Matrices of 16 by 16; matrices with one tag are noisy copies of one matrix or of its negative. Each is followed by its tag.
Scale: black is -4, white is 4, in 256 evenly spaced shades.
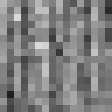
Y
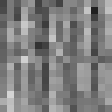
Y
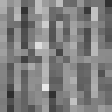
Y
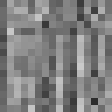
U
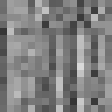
U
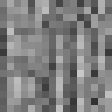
U
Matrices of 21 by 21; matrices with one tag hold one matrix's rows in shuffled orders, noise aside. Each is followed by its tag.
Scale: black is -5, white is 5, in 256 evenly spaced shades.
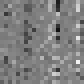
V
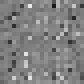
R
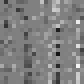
V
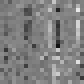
V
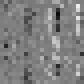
V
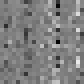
V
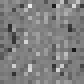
R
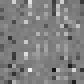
R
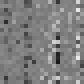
V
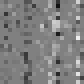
V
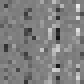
V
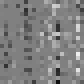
V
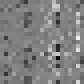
V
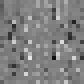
R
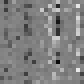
V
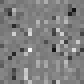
R
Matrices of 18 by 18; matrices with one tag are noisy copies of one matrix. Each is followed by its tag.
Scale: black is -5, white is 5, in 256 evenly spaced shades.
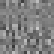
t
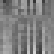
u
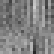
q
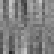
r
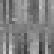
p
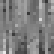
p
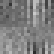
q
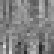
p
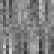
p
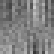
q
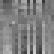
u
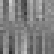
r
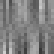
p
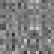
t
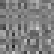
t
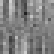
r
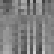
u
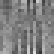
u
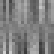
p
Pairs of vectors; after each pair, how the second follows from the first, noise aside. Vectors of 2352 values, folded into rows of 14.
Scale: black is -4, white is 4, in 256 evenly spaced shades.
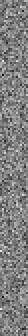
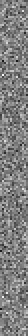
negated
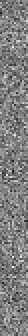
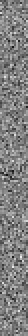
sign-scrambled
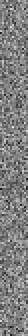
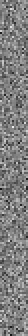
copied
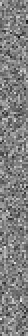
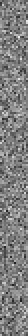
negated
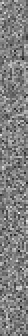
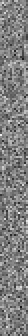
copied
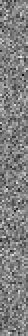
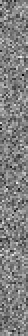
copied
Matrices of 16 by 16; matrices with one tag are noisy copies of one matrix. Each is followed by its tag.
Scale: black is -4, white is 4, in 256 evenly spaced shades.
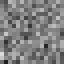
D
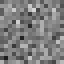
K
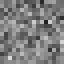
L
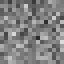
L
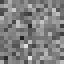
K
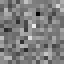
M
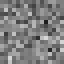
L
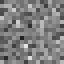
K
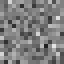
D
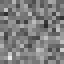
L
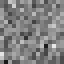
D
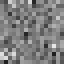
D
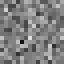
M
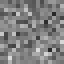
L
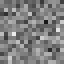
L
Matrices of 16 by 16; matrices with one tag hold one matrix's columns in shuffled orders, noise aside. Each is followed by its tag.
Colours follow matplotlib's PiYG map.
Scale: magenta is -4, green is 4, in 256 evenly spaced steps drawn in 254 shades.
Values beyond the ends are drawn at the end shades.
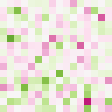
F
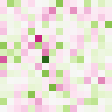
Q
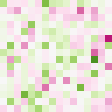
Q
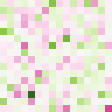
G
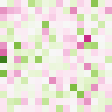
Q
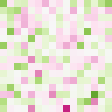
G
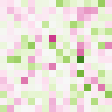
Q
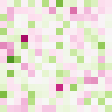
Q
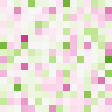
Q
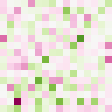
F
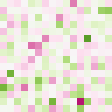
F
